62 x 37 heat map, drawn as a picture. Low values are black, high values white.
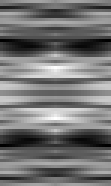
Its left and right halves mirror each other, and so do its top and bottom. Streaks run across, left to right. There is no overall slope. The centre is the ninth with the highest average.
